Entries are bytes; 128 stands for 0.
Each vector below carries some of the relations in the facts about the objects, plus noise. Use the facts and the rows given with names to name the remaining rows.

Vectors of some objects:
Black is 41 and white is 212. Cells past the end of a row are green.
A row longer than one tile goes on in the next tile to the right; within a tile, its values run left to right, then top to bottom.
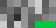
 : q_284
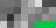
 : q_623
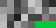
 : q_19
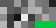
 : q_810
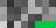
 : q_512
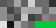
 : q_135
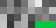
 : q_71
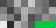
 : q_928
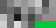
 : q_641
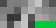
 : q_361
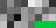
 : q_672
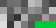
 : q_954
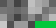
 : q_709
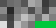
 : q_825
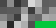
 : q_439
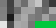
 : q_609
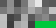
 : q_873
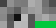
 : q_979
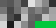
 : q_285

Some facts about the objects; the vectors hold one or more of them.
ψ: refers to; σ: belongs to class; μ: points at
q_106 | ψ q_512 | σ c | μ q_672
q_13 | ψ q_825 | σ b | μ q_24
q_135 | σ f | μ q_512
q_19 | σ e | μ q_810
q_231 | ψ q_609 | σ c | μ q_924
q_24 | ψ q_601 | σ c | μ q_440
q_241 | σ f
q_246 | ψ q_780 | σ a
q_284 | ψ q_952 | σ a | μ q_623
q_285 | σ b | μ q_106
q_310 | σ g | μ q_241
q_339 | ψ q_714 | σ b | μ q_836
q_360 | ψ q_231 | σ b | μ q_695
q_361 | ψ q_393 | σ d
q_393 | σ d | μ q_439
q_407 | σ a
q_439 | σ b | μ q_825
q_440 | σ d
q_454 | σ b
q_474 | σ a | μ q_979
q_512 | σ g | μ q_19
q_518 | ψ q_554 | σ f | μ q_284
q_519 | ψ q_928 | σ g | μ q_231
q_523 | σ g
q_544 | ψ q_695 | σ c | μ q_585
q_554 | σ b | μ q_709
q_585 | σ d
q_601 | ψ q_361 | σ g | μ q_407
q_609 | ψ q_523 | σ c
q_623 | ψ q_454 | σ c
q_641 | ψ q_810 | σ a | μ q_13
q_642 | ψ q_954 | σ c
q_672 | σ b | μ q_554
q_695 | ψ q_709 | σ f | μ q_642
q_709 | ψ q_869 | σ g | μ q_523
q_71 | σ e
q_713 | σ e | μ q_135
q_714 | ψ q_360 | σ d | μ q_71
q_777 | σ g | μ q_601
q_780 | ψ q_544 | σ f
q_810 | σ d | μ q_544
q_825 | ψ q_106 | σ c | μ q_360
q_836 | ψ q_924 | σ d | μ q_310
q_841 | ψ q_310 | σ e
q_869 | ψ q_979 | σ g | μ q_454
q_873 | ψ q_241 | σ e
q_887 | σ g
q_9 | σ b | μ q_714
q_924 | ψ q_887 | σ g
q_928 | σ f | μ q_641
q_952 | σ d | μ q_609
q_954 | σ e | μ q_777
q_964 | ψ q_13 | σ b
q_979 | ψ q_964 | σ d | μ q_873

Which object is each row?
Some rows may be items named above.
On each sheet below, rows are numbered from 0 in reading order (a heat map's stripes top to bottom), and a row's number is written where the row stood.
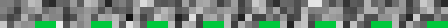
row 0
q_544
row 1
q_106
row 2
q_13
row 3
q_585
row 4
q_19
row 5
q_454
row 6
q_512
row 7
q_19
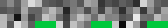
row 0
q_13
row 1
q_825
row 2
q_360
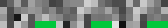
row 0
q_836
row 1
q_241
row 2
q_780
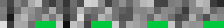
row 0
q_642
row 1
q_964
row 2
q_231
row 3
q_544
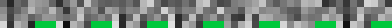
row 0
q_887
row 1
q_695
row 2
q_841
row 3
q_841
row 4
q_440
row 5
q_24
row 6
q_964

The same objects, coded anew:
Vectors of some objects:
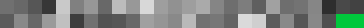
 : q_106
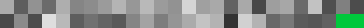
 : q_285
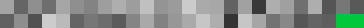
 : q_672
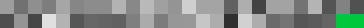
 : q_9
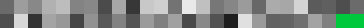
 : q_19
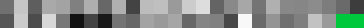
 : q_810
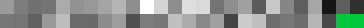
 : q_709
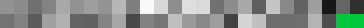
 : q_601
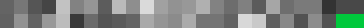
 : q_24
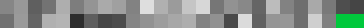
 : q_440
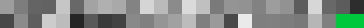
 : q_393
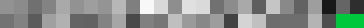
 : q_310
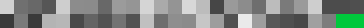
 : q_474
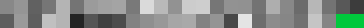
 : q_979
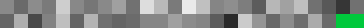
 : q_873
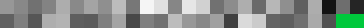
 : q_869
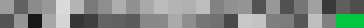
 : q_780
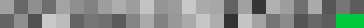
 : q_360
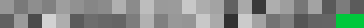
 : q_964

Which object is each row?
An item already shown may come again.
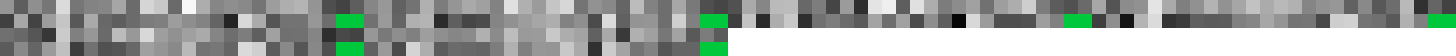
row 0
q_954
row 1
q_440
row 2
q_713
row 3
q_928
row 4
q_106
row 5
q_964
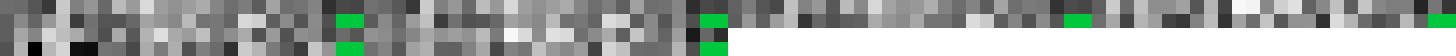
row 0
q_825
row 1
q_106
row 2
q_231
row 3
q_512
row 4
q_135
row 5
q_887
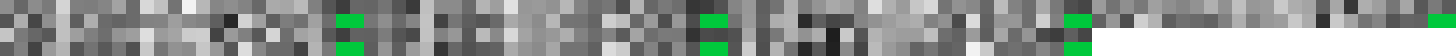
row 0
q_841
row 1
q_642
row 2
q_440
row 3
q_13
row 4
q_407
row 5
q_231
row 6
q_544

